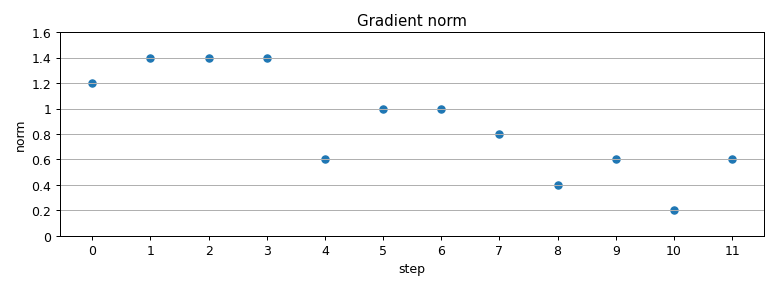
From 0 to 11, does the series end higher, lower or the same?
lower
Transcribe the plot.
Title: Gradient norm
x-axis: step, ticks 0 1 2 3 4 5 6 7 8 9 10 11
y-axis: norm, ticks 0 0.2 0.4 0.6 0.8 1 1.2 1.4 1.6
Values:
1.2 1.4 1.4 1.4 0.6 1 1 0.8 0.4 0.6 0.2 0.6
